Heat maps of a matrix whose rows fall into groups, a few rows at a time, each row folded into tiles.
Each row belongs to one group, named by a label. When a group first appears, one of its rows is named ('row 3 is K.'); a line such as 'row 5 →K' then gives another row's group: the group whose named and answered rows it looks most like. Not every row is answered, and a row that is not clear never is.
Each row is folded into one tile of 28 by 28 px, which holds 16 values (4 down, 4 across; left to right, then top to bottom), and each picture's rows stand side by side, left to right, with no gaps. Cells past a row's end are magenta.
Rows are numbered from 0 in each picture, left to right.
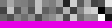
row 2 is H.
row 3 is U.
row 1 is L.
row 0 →L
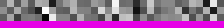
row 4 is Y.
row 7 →H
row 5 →L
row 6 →U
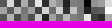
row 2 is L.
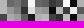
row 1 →Y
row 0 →Y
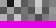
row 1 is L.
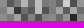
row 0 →U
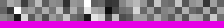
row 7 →H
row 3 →Y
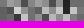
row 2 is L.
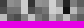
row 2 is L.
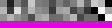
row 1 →Y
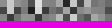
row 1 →L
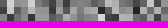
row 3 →U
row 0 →L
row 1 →Y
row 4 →Y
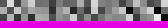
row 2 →U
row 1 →Y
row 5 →U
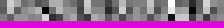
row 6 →Y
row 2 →Y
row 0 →L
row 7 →L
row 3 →Y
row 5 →L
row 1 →U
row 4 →L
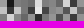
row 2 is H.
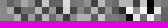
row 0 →U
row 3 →H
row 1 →H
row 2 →L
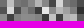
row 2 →Y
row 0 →L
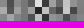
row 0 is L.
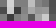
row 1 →Y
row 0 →L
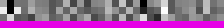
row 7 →L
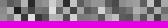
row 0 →U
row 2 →H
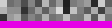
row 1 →H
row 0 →Y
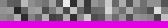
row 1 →U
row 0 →U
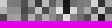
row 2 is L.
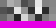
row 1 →L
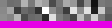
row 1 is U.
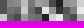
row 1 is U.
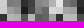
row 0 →Y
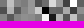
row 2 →H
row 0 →L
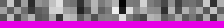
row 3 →L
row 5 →Y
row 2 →Y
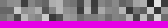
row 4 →U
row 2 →Y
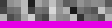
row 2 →U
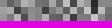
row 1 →U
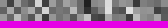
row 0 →H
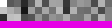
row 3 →H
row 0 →Y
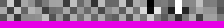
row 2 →H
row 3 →H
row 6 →L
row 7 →Y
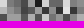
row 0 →Y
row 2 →L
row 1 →H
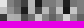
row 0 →Y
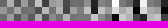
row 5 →Y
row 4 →Y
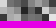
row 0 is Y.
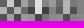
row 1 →L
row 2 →L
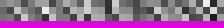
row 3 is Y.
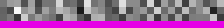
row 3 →Y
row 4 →L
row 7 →U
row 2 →Y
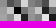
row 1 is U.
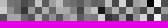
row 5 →H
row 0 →Y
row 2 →Y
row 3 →U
